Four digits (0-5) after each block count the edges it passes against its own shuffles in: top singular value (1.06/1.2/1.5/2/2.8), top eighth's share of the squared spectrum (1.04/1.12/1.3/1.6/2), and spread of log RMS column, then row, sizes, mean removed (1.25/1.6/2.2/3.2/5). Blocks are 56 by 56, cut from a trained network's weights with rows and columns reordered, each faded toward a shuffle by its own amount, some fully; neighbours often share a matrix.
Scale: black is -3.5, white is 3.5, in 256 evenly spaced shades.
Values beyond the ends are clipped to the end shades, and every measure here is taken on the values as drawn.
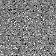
1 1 1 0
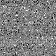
1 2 1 0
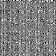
3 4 0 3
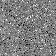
0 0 0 0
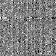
3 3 0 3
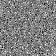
0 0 0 0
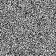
0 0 0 0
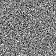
0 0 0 0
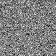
0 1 0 0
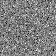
0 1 0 0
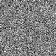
3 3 0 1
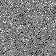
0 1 0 0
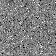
0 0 0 0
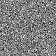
0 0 0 0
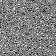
0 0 0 0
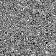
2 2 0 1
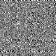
3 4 1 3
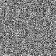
3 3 1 1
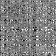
3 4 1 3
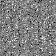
1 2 0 1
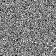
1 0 0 0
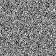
2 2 0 0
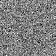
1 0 0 0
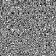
3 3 1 1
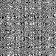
3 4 0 3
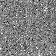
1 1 0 0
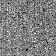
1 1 0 0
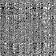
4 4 0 3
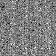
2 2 0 1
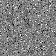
0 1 0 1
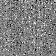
1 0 0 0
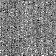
2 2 0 1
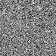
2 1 0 0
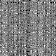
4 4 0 3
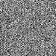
3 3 0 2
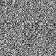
3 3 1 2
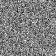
1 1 0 0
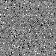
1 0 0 0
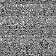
3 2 2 0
